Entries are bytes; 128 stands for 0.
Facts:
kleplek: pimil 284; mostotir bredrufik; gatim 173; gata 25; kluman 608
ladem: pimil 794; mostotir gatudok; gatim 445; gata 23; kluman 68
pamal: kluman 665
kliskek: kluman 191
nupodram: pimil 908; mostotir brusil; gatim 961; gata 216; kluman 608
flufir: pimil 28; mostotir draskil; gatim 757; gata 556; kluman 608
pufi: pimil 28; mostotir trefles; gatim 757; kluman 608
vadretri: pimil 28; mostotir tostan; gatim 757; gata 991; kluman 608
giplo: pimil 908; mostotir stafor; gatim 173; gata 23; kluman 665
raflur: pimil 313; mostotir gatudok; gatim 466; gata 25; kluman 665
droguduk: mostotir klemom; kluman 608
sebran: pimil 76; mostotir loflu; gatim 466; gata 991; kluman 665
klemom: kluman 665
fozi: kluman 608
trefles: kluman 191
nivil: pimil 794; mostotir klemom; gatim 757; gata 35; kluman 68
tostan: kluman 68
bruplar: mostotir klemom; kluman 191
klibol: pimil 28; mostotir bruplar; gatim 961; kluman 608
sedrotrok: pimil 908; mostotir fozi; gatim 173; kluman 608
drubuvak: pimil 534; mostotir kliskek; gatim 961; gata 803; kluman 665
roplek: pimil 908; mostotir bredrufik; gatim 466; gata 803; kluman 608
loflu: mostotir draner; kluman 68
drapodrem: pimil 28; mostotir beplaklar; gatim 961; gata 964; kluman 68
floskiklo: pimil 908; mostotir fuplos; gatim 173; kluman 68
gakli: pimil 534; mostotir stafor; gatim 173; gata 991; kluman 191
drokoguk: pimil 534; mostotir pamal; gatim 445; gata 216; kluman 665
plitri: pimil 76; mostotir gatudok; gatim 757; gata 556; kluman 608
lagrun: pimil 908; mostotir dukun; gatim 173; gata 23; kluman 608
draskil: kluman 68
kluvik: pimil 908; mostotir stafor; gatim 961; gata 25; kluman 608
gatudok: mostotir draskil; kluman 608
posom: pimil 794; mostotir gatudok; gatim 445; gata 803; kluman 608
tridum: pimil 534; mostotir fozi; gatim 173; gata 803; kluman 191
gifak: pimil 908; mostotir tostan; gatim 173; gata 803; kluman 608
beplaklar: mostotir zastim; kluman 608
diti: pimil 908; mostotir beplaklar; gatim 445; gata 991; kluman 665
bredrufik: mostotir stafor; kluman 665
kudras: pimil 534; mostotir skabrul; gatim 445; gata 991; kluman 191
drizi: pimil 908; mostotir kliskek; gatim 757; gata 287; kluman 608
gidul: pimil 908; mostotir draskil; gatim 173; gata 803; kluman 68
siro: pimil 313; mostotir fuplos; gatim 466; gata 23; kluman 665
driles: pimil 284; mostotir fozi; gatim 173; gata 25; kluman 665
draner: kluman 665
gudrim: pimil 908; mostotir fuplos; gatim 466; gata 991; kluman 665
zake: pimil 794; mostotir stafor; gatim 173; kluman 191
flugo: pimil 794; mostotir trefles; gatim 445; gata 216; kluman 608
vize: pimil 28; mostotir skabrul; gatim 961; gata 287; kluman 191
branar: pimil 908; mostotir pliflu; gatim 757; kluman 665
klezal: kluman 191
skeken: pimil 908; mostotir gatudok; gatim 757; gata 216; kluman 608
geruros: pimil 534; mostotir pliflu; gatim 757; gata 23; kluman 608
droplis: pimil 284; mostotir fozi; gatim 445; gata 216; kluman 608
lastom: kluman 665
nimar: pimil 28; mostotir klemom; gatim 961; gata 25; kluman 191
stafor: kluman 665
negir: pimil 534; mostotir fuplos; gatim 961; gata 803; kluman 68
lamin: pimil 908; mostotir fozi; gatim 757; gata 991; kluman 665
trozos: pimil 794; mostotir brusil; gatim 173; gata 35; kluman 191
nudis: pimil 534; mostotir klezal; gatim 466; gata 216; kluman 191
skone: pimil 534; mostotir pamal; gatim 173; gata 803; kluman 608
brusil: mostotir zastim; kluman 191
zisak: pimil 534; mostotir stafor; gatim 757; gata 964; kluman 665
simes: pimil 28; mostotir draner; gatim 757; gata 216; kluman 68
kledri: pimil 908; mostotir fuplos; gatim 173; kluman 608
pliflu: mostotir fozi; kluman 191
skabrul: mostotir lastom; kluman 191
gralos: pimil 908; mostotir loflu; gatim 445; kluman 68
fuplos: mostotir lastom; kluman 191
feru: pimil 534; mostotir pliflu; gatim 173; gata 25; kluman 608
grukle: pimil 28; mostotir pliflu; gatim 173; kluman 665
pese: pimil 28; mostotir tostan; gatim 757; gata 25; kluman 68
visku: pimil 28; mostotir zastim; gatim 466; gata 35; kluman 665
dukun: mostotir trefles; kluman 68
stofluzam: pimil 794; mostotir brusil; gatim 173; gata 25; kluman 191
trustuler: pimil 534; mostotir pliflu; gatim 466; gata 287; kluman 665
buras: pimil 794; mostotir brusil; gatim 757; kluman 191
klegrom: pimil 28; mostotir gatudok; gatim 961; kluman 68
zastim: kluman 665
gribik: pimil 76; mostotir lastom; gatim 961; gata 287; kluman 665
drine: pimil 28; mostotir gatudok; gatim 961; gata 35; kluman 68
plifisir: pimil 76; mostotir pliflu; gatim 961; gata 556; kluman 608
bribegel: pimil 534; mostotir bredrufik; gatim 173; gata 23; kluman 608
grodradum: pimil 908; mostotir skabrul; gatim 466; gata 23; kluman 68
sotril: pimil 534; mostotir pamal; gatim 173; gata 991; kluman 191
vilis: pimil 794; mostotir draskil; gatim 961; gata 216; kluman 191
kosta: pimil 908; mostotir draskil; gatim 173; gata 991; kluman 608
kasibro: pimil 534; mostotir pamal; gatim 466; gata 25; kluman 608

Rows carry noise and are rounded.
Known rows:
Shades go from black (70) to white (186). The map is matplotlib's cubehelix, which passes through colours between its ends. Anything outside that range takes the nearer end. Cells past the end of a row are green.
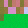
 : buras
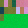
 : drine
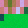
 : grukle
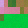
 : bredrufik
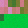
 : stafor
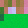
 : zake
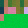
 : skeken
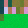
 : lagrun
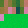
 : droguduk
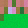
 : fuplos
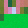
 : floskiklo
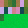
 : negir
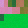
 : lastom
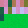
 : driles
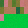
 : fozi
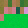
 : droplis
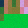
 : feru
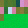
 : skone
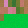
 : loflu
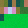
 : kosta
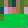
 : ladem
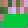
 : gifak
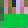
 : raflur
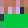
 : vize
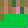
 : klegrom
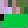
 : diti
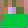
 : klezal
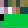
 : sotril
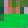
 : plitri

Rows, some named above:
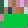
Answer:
drapodrem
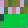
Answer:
drubuvak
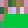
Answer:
gidul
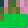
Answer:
feru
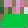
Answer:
nimar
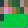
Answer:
bribegel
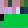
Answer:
gudrim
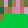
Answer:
nivil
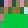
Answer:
kasibro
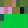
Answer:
vadretri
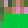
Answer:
nivil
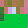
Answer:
zake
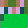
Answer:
negir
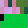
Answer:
diti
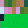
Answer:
trustuler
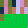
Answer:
raflur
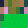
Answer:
geruros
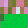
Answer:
visku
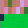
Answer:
grukle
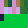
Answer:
lamin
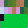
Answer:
trustuler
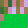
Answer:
gifak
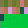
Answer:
nudis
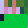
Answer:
sebran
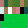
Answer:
kudras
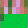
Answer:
branar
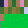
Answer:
kasibro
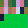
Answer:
siro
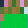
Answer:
kasibro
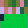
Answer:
drokoguk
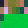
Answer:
geruros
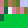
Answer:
tridum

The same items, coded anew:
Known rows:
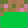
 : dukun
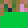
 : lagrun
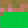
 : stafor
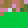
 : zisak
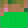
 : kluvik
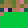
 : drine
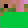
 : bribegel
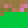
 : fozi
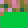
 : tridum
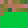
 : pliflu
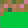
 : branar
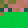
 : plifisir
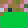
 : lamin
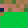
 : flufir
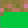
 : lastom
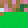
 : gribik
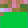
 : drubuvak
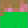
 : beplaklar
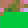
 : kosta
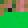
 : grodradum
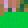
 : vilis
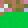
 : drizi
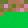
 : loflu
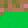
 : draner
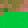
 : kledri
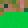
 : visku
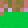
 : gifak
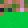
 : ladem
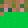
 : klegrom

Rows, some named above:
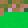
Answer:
driles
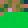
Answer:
stofluzam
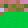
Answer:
sebran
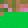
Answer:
gralos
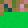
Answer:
giplo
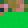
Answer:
nivil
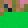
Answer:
siro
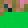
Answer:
siro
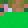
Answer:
pese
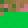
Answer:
floskiklo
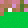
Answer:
drokoguk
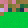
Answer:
vize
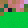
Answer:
geruros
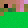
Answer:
bribegel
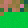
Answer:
buras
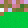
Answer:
trustuler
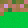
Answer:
branar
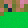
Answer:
siro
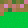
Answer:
branar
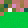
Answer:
feru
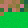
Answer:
buras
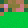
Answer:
nivil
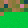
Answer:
trozos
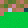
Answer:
raflur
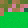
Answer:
driles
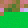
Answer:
kosta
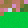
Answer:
zisak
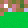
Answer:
skeken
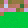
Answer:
nupodram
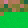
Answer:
zake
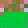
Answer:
diti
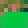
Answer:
nimar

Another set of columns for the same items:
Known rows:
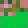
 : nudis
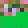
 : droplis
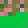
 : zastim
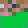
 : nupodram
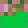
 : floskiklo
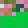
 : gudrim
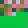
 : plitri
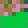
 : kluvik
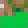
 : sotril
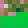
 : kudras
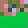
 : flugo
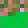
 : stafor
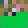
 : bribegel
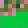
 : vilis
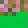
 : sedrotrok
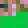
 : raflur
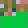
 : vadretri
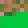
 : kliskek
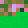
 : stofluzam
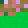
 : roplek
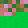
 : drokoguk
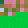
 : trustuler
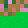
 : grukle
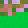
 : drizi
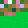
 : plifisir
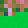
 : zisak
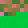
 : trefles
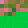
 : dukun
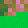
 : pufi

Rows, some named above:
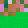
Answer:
grukle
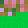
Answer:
trustuler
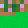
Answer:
drapodrem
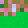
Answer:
driles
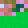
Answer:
gudrim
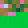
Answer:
kudras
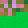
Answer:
negir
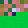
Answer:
lagrun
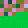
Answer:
grodradum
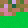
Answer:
gralos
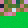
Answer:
ladem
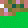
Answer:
kosta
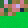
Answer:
kasibro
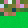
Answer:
plifisir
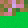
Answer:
drubuvak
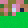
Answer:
kleplek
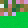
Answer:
sebran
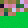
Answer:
siro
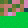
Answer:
skeken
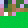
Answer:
drine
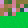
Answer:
trozos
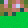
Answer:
skone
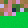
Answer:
lamin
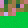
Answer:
vilis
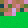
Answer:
posom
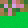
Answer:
negir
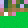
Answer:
drine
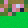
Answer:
feru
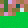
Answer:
gribik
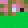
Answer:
kleplek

